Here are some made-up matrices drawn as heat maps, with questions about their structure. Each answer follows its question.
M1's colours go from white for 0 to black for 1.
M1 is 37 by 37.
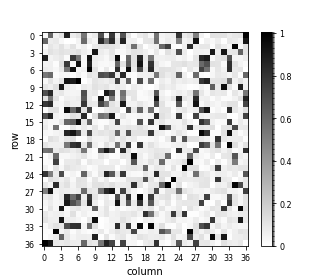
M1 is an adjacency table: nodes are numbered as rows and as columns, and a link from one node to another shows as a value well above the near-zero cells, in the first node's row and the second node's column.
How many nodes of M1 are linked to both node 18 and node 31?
2
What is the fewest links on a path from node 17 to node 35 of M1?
5
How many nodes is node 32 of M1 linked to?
4
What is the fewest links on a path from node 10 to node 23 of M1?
5
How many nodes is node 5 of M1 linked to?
10
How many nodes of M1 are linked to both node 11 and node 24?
7
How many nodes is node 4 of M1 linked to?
11
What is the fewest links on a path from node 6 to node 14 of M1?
3
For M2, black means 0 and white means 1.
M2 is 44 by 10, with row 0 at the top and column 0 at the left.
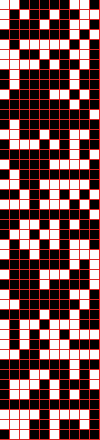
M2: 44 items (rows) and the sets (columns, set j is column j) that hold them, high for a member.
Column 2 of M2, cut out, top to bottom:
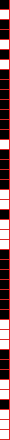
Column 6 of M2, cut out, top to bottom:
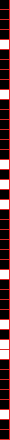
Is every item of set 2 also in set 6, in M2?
no
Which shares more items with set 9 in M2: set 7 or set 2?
set 7
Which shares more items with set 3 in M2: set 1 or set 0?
set 0
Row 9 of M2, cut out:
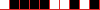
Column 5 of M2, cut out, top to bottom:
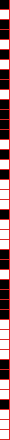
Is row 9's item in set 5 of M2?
yes
